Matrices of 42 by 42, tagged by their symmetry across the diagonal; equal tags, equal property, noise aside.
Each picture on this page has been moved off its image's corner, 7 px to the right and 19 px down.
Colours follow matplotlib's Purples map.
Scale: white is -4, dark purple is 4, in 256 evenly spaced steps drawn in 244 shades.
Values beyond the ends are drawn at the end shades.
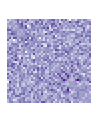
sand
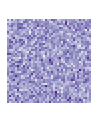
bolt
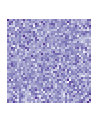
sand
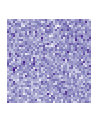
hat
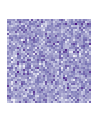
bolt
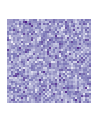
hat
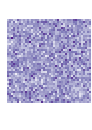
bolt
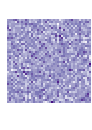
sand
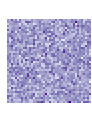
hat
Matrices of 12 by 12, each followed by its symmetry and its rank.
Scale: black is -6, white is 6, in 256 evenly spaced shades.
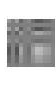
symmetric, rank one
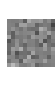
antisymmetric, full rank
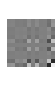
symmetric, rank one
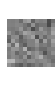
antisymmetric, full rank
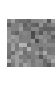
antisymmetric, full rank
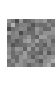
symmetric, full rank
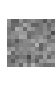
neither, full rank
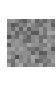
neither, full rank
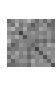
symmetric, full rank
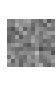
antisymmetric, full rank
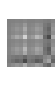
symmetric, rank one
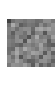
symmetric, full rank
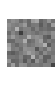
symmetric, full rank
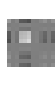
symmetric, rank one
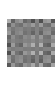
symmetric, rank one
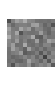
symmetric, full rank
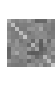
symmetric, full rank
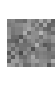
antisymmetric, full rank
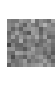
antisymmetric, full rank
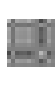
symmetric, rank one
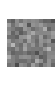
neither, full rank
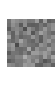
neither, full rank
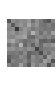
symmetric, full rank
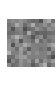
antisymmetric, full rank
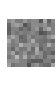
neither, full rank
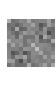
symmetric, full rank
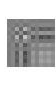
symmetric, rank one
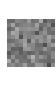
neither, full rank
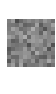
neither, full rank
